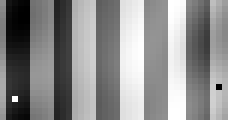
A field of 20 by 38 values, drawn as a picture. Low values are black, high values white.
Lone odd cells: 2, 1 higher and 1 lower than their neighbours. Ninth with the lowest average: top left. Stripes: upright, repeating 5 times.
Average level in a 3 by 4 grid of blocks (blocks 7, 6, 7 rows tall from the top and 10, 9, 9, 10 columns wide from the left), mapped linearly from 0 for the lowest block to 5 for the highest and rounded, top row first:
0354 | 1354 | 1255
